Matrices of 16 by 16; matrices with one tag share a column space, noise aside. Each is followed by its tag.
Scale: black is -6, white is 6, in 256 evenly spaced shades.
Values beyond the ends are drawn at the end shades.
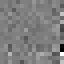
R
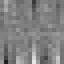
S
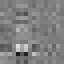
R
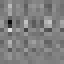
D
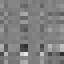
R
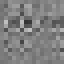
D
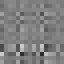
R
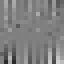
S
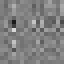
D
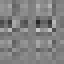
D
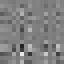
R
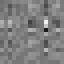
D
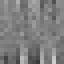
S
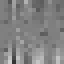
S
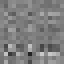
R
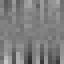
S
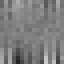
S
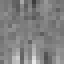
S
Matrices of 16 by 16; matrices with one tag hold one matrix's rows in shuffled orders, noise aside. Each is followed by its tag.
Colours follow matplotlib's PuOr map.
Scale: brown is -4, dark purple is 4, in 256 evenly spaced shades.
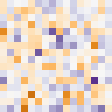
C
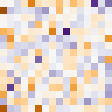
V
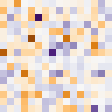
C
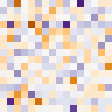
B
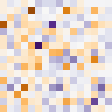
C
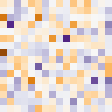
V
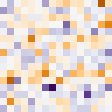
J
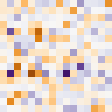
B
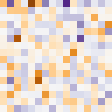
B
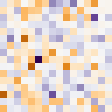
C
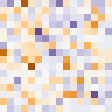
C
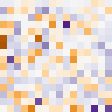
V
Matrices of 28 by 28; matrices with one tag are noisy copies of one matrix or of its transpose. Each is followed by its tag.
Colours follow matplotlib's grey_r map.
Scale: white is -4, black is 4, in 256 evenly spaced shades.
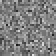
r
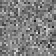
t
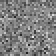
t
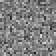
r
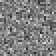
r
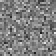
r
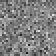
t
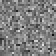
r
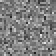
r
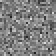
r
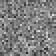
t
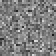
r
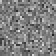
r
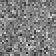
t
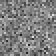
t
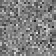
t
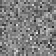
t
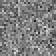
t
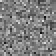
r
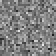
r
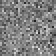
t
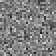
r
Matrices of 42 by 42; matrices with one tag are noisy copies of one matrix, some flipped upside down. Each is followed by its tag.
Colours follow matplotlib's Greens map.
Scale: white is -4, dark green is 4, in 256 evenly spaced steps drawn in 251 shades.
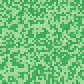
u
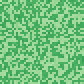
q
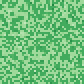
u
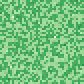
q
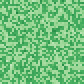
q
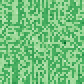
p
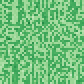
p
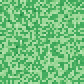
q
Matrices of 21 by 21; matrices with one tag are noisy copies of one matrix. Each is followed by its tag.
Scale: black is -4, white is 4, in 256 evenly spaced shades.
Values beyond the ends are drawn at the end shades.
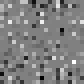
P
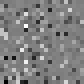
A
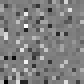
A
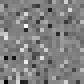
A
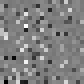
A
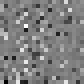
A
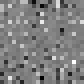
P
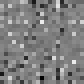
P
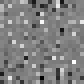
P
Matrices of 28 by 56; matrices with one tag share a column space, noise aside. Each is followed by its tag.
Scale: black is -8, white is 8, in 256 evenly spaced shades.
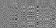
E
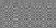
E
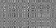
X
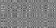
X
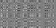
X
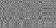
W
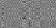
W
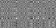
W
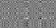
W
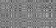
X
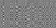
E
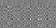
E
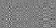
E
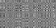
X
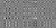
W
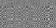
E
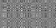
X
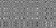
W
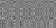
W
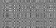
X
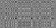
W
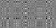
W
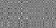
W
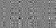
W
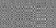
E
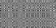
X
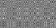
W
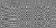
E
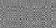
E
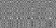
W
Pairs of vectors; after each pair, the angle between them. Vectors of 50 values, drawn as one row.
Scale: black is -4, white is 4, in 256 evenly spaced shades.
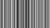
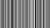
partly opposed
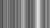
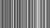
partly aligned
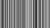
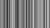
orthogonal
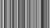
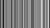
partly opposed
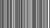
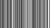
nearly parallel
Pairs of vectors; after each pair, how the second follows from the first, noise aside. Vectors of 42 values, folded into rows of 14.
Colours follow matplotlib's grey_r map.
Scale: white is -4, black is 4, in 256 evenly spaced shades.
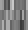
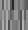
sign-scrambled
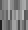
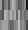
reversed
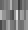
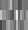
copied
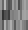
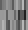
reversed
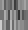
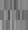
shrunk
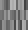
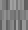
shrunk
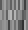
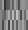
reversed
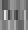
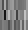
sign-scrambled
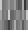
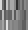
shuffled
